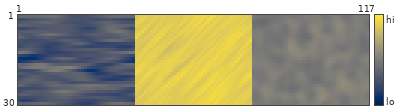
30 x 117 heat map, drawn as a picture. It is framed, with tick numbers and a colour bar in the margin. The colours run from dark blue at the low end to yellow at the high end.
It is made of 1 by 3 panels. Panel 1,1: low, streaked across. Panel 1,2: very high, slanting up to the right, faint in contrast. Panel 1,3: middling, blotchy, faint in contrast.
